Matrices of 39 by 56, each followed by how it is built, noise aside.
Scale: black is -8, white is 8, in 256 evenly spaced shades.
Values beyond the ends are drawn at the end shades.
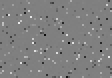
sparse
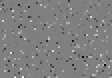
sparse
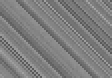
Toeplitz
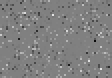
sparse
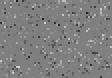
sparse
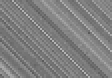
Toeplitz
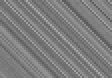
Toeplitz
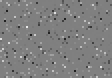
sparse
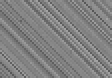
Toeplitz
